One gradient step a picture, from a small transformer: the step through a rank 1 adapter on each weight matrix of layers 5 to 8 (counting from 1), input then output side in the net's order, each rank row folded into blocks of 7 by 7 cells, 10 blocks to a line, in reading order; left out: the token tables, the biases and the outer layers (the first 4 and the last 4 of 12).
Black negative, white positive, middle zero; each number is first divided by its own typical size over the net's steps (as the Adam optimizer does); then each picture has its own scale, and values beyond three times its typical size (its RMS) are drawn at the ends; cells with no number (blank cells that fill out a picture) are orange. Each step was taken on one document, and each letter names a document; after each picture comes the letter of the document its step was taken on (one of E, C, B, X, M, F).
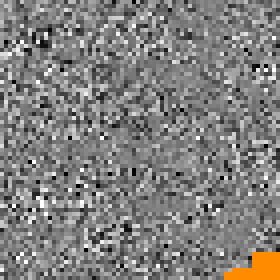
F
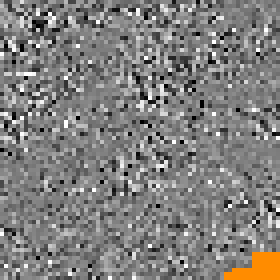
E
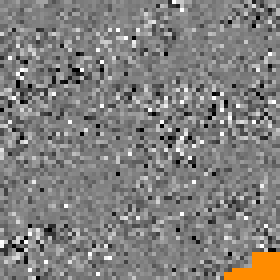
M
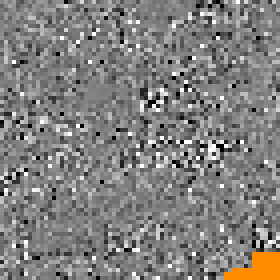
E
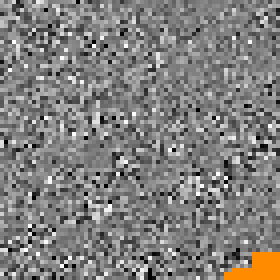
F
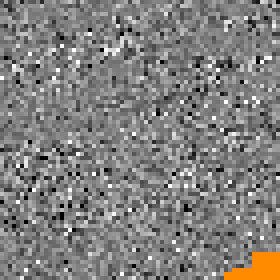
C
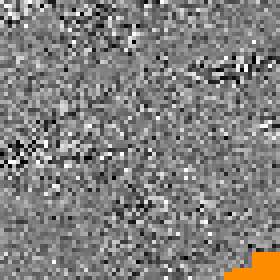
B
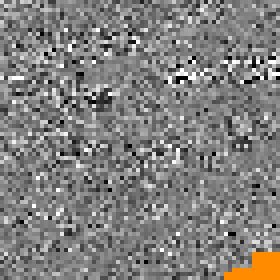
B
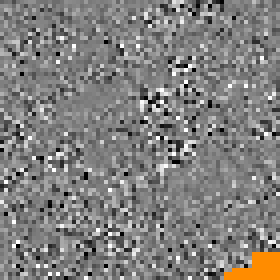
E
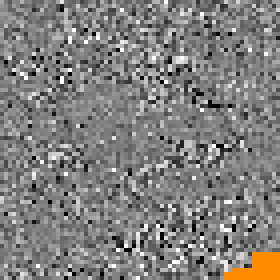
E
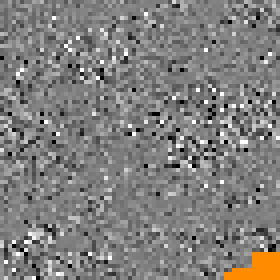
M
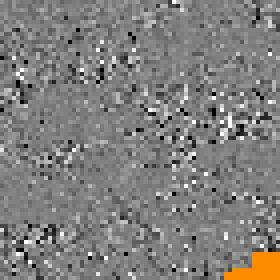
M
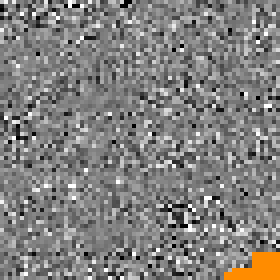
E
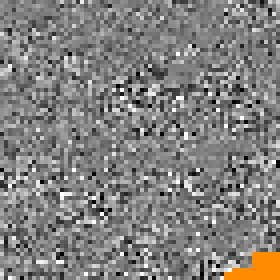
F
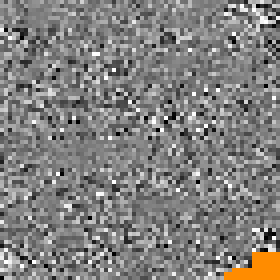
F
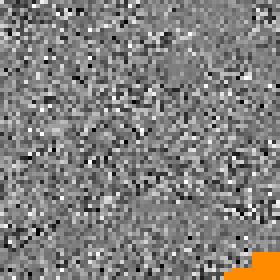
F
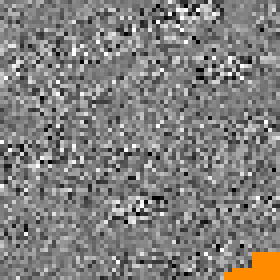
B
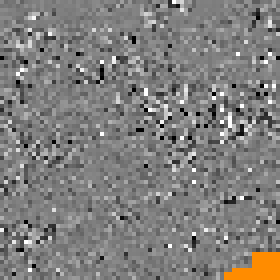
M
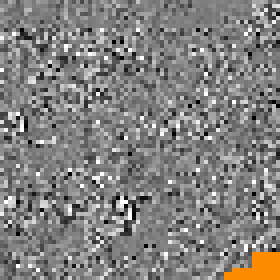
F
